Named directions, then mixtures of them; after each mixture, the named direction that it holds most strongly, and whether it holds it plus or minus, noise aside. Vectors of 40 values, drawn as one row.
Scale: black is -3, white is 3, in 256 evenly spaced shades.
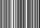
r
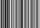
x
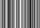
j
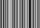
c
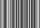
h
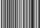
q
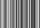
h, plus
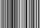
r, minus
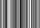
j, minus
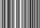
j, plus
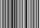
r, minus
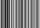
x, plus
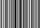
j, minus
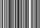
c, minus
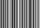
c, plus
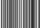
q, plus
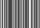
c, minus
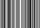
j, plus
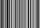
h, minus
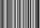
h, minus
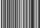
q, plus
